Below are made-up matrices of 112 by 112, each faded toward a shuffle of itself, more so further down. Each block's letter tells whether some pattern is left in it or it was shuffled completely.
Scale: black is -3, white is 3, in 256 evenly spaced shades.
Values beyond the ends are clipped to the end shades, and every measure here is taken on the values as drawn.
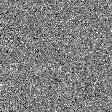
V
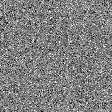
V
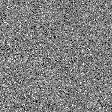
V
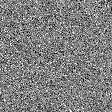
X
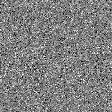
V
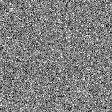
V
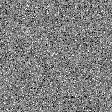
V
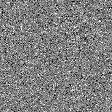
V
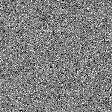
V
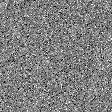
X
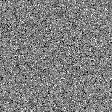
V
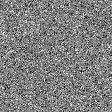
V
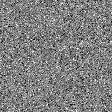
V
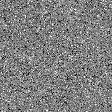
V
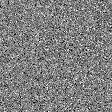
V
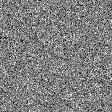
X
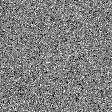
V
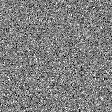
V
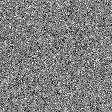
X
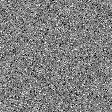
X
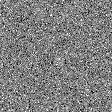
V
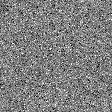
X
